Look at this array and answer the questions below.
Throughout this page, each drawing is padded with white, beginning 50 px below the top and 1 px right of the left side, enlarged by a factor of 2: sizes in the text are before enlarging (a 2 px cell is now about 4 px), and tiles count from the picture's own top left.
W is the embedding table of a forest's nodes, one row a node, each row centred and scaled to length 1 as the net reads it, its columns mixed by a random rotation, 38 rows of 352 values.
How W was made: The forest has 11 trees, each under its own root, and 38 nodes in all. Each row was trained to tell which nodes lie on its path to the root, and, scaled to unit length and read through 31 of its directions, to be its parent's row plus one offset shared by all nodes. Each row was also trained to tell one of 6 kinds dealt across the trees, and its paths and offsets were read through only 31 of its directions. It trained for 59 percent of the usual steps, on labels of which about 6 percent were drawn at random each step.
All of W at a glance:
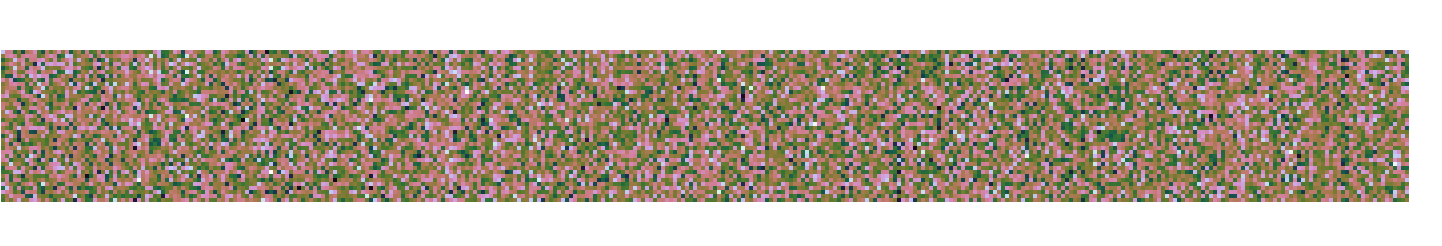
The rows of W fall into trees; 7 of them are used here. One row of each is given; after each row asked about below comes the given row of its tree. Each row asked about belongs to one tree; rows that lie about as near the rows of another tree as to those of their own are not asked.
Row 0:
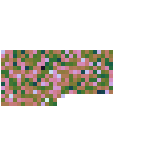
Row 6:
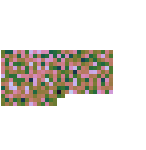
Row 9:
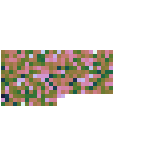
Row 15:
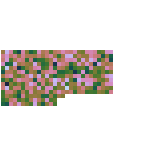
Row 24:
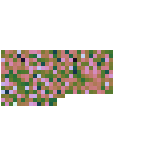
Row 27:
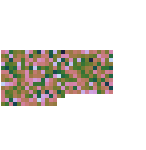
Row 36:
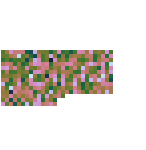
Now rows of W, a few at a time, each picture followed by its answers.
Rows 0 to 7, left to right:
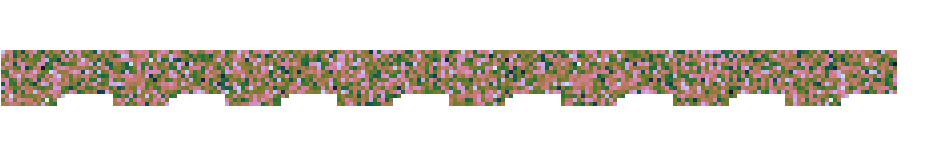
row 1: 27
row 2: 36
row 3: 15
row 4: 36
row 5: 27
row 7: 0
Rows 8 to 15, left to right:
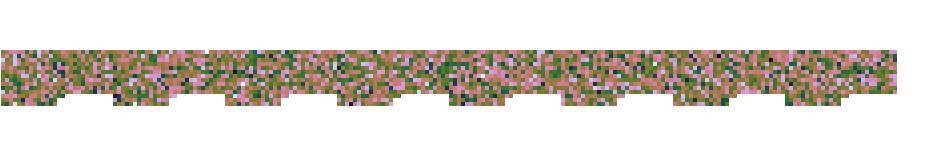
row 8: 15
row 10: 9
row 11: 27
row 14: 0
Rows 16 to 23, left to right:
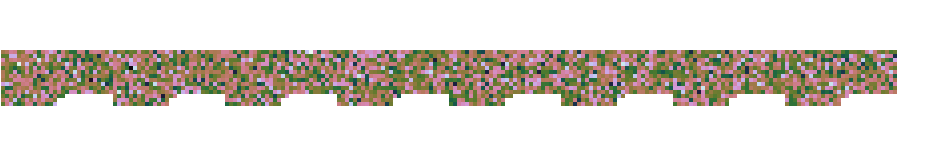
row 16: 27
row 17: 0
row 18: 0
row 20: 15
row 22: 24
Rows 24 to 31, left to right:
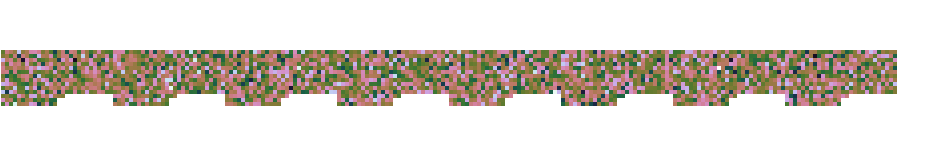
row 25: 15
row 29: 15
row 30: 36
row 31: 24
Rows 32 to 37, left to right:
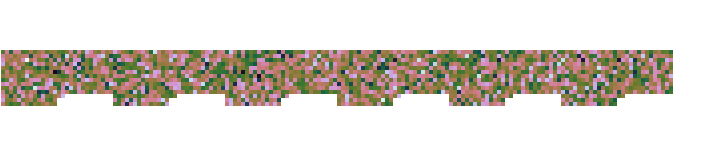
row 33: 27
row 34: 24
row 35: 0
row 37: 24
